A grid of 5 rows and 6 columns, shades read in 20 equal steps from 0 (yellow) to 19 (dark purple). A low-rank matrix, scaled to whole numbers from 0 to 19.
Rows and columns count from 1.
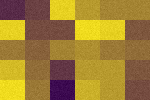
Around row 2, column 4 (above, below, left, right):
6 7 13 1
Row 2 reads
1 13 13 0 1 12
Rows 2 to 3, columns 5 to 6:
1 12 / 9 10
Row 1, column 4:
6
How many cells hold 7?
1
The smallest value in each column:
0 9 1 0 1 8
